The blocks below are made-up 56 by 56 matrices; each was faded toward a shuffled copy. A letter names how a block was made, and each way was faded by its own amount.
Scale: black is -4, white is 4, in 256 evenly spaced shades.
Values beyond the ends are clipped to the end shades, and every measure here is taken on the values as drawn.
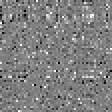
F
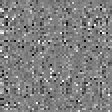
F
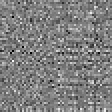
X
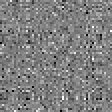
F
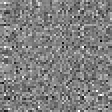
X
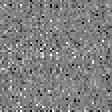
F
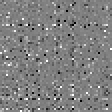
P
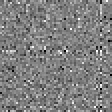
X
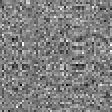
X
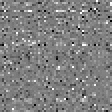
P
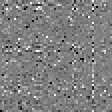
P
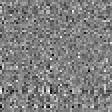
X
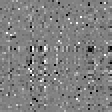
P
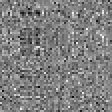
X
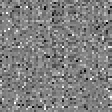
F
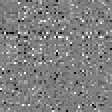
P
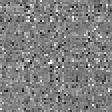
F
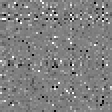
P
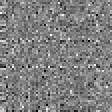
X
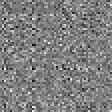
X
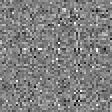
X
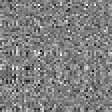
X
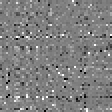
P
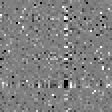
P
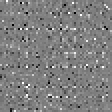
P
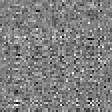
X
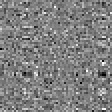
X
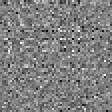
X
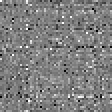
F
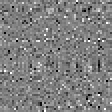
F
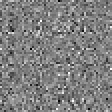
X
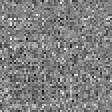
X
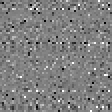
P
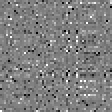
P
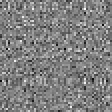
X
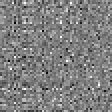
X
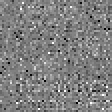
F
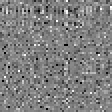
F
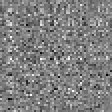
X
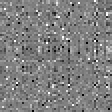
F
